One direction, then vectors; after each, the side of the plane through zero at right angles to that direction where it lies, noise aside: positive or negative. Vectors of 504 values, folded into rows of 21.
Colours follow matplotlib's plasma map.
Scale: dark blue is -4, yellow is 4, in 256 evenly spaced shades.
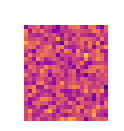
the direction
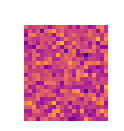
negative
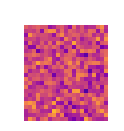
negative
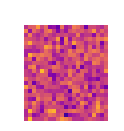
positive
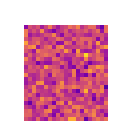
positive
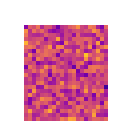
positive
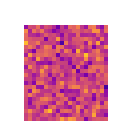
positive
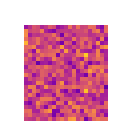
positive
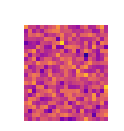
negative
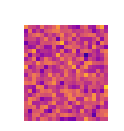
negative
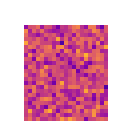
positive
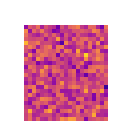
positive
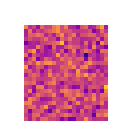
negative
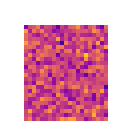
positive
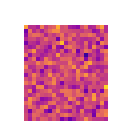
negative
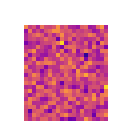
negative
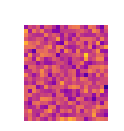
positive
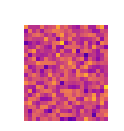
negative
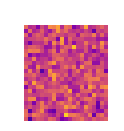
negative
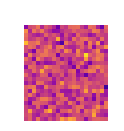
positive
